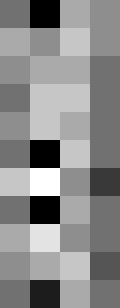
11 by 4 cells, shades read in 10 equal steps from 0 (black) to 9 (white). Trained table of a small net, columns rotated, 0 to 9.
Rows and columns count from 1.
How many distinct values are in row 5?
4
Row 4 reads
4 7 7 4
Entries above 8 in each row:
0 0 0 0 0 0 1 0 0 0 0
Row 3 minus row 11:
1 5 0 0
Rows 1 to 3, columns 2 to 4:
0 6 5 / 5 7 5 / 6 6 4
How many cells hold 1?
1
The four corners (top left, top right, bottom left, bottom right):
4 5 4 4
